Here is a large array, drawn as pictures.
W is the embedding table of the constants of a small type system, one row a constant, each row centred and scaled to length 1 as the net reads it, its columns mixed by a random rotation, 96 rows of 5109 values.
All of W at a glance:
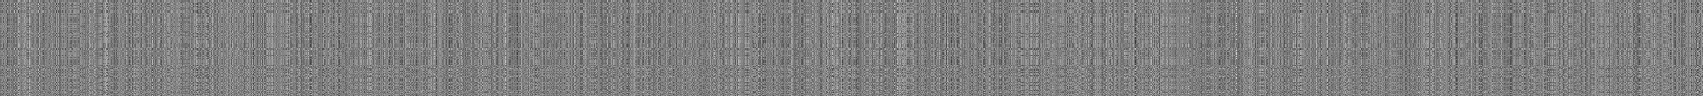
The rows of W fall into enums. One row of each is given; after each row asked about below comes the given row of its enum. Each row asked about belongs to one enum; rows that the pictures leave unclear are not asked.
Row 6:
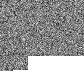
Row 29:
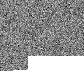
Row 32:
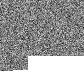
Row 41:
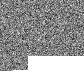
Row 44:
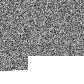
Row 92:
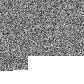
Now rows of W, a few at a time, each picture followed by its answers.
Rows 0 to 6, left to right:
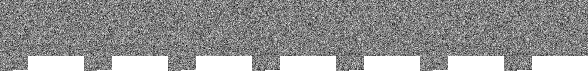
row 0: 44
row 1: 44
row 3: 6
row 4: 6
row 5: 41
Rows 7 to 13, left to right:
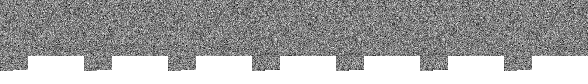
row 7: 29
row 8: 44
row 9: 29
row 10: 6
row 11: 6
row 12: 6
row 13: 29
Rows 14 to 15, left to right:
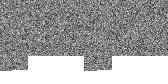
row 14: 41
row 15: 29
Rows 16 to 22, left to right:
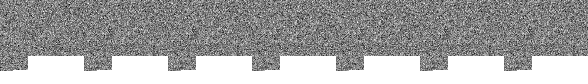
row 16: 29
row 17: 44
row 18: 44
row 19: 41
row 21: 44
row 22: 44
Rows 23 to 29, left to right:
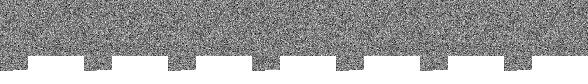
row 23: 29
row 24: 41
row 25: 29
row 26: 92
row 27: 29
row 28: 41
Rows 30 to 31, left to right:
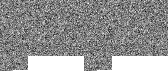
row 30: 41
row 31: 44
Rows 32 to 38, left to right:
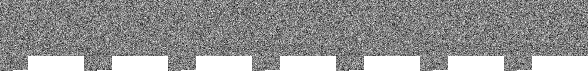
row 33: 6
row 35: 44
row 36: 6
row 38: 41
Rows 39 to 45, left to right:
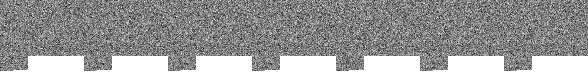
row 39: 29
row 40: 41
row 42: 41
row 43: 32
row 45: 44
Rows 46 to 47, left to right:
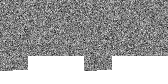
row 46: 44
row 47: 32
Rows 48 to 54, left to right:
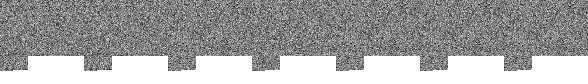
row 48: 6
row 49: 6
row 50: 29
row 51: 32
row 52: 29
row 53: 29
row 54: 29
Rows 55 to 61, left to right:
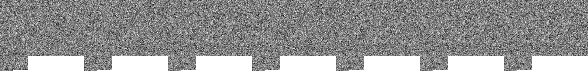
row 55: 6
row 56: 29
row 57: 41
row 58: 29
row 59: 44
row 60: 41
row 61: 41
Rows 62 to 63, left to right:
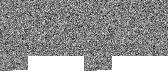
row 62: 41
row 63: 44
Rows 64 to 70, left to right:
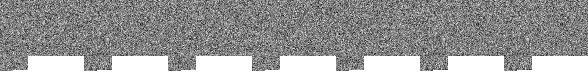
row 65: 6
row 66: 32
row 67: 29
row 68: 92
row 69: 6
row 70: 6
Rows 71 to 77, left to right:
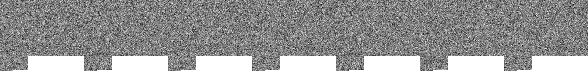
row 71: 41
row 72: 6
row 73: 44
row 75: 6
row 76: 92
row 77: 29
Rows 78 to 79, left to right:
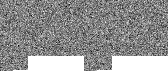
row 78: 29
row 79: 41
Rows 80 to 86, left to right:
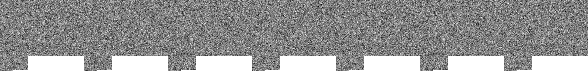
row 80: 41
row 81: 32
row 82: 6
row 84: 41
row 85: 6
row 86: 44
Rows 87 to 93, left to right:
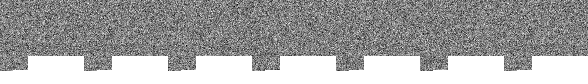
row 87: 41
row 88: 44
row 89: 29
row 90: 6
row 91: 32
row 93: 44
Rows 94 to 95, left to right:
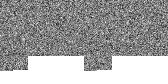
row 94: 6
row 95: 41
